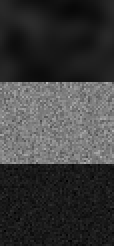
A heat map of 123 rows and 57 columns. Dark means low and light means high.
It is made of 3 by 1 panels. Panel 1,1: very low, smooth, faint in contrast. Panel 2,1: middling, fine-grained. Panel 3,1: very low, fine-grained, faint in contrast.
